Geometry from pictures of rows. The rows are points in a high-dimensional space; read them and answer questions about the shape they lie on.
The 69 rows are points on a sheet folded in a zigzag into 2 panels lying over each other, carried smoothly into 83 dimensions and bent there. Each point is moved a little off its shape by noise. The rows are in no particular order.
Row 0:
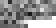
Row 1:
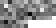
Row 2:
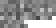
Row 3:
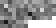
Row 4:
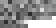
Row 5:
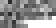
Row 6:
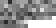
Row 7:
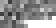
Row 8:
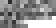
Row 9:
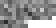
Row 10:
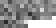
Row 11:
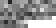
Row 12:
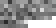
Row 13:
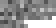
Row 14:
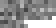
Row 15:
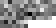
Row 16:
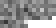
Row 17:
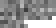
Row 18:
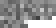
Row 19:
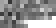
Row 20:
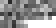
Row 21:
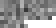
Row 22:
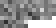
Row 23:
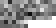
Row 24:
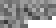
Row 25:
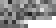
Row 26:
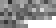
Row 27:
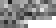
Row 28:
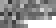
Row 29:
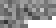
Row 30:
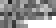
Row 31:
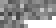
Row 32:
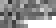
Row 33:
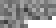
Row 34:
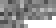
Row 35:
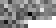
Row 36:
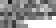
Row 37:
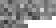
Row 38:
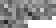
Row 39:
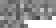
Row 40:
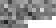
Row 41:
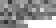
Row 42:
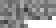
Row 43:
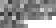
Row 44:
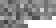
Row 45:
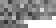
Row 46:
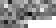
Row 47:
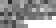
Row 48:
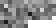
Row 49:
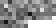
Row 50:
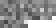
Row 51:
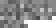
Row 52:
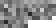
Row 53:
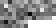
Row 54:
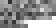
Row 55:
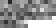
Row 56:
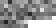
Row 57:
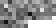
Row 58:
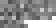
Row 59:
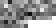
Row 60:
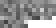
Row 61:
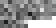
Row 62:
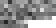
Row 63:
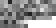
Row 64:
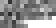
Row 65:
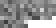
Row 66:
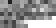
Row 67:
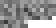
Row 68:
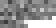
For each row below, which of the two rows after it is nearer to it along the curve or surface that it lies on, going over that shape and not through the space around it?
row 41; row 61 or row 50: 61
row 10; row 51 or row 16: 51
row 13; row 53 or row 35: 53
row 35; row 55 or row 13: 55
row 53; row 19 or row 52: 52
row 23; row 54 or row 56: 54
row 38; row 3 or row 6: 3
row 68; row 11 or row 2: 11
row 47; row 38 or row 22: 38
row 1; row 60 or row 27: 27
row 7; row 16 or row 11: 11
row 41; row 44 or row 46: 46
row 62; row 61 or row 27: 27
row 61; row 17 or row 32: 32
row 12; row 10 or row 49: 49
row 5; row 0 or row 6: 0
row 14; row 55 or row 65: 55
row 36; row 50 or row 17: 17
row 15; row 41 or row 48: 41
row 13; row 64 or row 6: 6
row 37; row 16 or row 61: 61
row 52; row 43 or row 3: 3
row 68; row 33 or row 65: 33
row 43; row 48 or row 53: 53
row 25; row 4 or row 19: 4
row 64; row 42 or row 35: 35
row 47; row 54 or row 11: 11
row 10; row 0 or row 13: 0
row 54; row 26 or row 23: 23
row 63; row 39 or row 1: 1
